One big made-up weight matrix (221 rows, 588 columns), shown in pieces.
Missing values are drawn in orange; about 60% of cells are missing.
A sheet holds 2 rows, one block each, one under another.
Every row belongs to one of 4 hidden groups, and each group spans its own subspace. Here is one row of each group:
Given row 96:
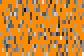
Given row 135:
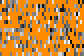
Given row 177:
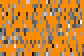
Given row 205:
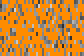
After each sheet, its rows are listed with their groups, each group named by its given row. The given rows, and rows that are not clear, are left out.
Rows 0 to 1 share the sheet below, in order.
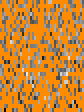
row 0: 205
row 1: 135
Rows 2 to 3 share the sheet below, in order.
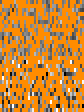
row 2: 205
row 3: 135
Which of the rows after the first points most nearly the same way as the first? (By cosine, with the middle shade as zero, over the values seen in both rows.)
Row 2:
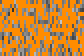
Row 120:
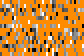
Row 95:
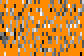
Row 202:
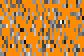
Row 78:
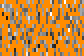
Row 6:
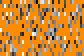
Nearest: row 202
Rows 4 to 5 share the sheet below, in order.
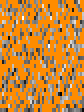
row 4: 135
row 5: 96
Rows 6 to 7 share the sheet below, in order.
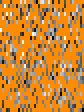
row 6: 177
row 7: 96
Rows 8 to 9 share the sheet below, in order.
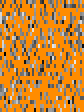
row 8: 135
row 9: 135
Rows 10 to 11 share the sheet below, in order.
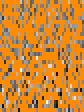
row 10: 205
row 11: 96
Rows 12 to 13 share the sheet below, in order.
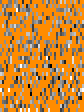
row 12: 205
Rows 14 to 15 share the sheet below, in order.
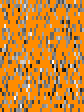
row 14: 135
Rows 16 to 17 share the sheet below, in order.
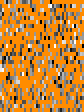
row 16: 205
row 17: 135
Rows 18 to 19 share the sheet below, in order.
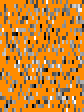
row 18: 205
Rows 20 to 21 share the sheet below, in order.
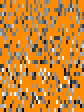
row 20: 135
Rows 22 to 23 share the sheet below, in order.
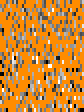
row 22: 205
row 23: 96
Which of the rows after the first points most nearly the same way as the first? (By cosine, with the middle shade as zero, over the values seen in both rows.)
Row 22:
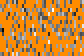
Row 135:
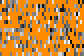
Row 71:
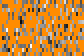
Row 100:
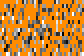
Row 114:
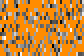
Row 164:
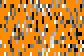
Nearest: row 114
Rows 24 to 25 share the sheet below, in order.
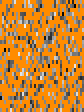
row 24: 96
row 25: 205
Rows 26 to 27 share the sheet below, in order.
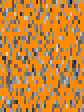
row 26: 96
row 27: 135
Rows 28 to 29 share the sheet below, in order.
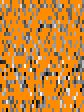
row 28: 135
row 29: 96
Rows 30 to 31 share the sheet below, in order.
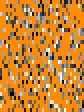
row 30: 135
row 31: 177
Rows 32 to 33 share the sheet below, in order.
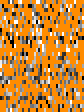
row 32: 205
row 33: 205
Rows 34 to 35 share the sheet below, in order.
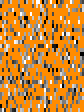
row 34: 96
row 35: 135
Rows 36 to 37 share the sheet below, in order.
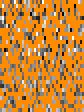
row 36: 96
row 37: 177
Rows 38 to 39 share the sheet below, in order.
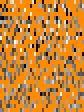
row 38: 96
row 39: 96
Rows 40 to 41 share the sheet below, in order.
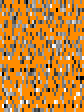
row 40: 135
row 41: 205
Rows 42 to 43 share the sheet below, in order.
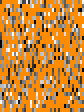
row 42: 205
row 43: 205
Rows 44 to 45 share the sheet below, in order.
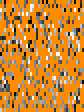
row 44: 177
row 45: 205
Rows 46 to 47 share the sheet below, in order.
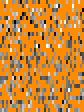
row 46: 205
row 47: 205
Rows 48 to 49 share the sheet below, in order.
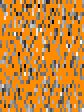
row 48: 205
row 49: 96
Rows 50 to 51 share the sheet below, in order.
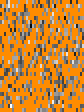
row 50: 135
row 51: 205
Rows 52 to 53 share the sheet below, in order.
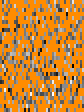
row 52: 205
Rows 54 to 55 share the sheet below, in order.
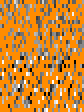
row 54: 96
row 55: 96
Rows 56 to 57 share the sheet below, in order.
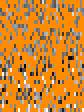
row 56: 96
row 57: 96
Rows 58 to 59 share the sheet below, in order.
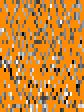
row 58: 205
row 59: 177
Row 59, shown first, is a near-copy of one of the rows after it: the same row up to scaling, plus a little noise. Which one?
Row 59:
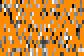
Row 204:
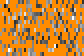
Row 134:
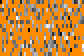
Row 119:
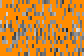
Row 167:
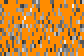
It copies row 134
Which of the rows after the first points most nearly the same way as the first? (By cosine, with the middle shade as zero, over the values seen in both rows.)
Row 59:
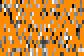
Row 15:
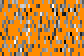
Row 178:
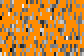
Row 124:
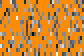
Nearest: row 124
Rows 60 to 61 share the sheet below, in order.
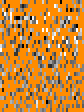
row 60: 177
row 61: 96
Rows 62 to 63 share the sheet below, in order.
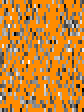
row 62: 135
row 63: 177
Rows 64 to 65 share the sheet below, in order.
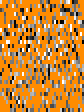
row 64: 205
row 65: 205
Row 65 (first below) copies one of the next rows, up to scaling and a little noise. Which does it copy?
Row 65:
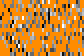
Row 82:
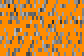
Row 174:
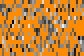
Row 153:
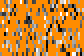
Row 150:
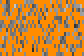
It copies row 174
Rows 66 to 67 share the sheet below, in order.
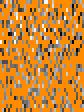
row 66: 177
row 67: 135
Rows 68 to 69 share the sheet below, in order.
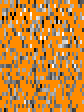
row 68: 96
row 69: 205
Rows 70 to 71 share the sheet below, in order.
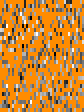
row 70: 177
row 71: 205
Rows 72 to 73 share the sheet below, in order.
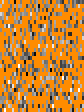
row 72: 135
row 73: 135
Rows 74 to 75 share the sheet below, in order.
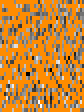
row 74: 135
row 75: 135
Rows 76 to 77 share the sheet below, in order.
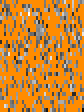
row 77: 96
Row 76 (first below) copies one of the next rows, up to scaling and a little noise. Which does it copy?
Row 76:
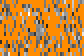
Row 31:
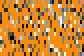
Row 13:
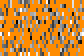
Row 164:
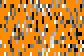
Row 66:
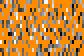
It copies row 13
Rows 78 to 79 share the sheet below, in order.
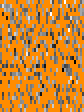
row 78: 135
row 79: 96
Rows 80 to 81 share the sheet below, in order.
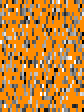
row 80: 177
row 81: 96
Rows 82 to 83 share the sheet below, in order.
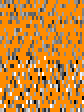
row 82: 205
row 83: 177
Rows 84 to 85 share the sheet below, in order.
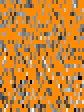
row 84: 96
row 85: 135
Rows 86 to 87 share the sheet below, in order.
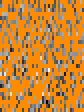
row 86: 205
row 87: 205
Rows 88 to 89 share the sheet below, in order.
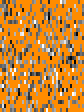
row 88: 205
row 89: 96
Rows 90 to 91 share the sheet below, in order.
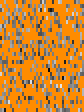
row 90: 96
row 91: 135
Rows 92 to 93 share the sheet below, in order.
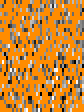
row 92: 135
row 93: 96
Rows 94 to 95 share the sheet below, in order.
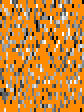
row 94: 205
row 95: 205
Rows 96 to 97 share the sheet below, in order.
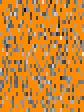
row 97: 205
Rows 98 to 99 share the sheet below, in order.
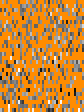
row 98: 135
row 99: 177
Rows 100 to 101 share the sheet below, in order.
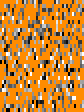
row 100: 96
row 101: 96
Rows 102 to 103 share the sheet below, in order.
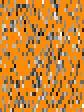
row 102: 177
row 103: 205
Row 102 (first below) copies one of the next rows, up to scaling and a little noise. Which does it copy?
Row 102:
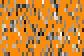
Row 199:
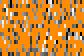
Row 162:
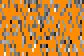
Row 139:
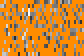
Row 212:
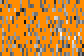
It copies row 212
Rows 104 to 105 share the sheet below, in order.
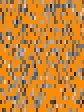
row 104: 135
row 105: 177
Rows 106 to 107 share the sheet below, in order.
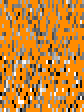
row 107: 177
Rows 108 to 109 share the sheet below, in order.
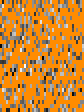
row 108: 205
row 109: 96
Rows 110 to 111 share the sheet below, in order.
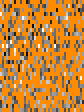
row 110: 135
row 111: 135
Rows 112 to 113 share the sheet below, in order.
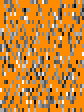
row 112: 96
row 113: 177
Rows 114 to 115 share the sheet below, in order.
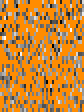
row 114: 205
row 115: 177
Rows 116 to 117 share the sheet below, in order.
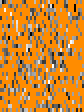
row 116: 135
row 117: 205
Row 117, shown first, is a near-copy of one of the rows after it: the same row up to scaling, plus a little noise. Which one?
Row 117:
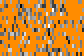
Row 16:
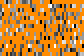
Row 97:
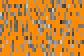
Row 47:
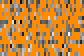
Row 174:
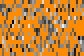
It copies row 97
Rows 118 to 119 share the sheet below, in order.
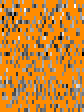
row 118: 96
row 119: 177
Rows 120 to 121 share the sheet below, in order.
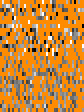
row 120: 135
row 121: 135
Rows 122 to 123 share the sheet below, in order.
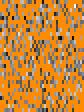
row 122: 96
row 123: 177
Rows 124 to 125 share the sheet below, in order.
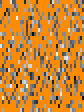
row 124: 177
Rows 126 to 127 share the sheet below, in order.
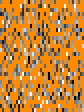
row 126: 135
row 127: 205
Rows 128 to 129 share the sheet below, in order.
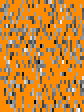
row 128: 205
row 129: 205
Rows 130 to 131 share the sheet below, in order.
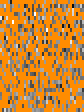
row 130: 205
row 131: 135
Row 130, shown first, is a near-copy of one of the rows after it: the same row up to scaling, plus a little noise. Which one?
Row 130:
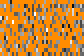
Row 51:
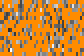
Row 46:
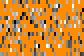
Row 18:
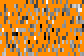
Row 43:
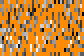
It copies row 43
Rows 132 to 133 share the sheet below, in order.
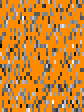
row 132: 205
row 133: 205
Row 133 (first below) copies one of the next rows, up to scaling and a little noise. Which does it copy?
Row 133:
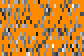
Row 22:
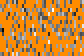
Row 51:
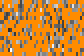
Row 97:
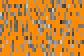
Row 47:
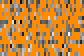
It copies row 51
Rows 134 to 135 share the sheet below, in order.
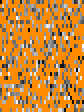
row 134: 177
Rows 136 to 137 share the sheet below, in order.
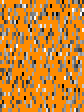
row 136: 135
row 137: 135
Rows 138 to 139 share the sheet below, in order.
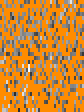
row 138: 96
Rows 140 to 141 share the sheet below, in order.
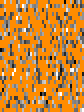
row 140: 177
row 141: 96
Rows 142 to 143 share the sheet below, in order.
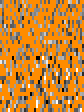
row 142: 135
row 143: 96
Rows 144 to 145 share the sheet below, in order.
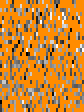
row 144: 205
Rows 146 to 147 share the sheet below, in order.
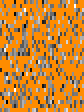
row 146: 96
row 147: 135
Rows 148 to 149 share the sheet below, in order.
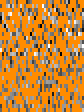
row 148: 135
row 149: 177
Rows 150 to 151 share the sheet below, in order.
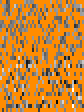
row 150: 205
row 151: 205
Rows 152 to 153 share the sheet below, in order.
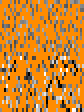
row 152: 135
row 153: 205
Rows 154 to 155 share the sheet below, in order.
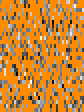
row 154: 96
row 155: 177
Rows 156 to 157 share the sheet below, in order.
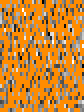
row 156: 177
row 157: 205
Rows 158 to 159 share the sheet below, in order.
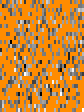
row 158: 205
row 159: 96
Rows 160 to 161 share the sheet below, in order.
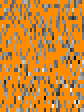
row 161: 135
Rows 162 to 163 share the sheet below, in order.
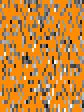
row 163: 177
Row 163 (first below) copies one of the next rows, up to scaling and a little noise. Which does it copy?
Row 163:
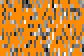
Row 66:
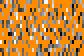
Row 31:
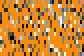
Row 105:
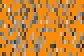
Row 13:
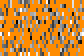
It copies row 31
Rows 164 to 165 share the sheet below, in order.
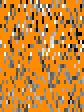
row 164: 177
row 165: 135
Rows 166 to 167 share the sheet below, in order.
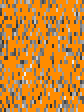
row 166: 135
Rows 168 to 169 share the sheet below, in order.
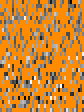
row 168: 96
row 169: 135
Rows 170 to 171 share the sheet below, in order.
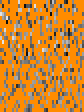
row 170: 135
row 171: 96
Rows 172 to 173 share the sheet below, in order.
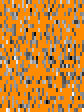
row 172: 205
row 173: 96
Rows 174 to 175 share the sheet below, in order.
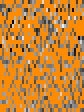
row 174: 205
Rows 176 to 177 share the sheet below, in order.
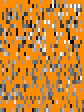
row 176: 135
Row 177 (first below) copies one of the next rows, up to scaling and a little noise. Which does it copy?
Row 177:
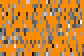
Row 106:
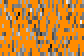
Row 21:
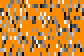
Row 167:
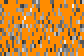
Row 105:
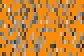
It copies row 21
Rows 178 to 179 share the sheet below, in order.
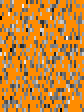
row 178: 205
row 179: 135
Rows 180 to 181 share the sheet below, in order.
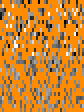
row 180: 135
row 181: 135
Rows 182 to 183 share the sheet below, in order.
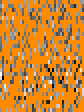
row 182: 96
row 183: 135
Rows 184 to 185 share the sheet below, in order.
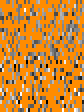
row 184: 96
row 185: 205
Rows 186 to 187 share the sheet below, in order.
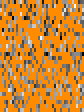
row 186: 96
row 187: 177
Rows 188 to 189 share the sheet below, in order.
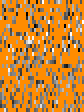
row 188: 135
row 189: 205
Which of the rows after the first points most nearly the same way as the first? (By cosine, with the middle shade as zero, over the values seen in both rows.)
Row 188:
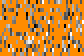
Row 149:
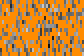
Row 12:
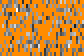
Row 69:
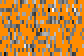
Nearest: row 69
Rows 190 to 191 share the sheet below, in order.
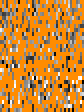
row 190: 205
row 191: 135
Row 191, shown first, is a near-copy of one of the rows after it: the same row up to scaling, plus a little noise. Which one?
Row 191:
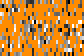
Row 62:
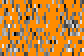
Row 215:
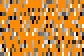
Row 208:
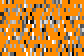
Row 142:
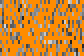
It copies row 62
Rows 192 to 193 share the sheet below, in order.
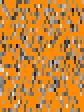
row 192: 135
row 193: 135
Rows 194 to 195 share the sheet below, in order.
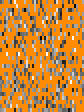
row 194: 96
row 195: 205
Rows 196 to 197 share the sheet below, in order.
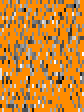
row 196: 96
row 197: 135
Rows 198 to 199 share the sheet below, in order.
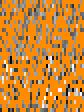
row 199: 177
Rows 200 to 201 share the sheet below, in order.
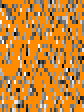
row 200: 135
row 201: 135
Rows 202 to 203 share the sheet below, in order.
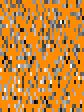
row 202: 205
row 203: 135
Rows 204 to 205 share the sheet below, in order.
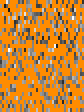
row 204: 177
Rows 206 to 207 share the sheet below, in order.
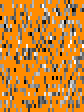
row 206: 135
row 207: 96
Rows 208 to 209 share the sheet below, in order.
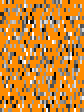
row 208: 135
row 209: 135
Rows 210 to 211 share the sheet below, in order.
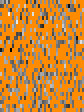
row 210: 205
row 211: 205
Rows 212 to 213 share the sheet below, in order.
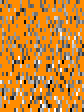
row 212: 177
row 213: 205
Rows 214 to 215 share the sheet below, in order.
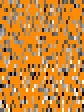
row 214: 96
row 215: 135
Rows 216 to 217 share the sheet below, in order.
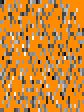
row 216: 177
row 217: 205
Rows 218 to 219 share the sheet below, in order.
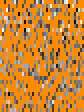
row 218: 177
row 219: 135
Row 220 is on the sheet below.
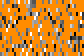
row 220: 135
